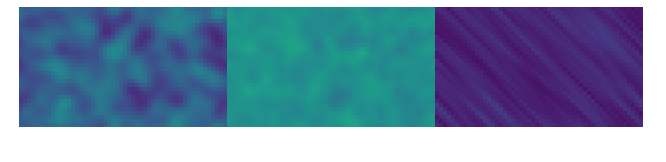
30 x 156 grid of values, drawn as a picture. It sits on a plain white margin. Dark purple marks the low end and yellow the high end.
It is made of 1 by 3 panels. Panel 1,1: low, blotchy. Panel 1,2: middling, blotchy, faint in contrast. Panel 1,3: very low, slanting down to the right, faint in contrast.
